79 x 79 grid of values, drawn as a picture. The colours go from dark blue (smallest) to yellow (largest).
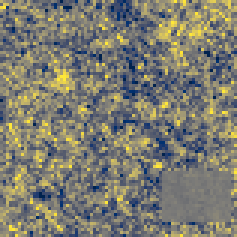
No row or column stands out. On average the colour sits 50% of the way up the scale. The histogram is bell-shaped. Neither half mirrors the other. No regular stripes run through it. In the bottom right lies a patch that is calmer than the rest. There is no overall slope. The bottom right is the smoothest part.
